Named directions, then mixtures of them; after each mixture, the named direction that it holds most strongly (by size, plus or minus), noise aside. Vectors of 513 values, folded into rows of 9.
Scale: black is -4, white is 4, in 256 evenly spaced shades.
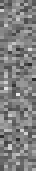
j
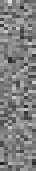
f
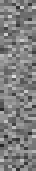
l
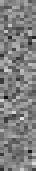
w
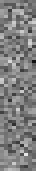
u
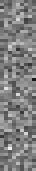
j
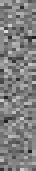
w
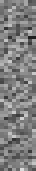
w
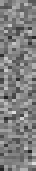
w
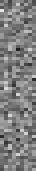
j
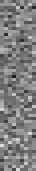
l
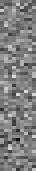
j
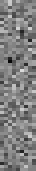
f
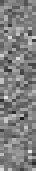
w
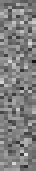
u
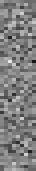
u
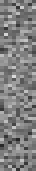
l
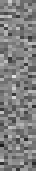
f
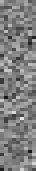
w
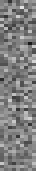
f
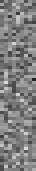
j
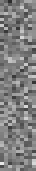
f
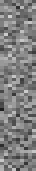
l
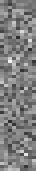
u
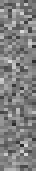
u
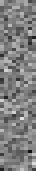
w
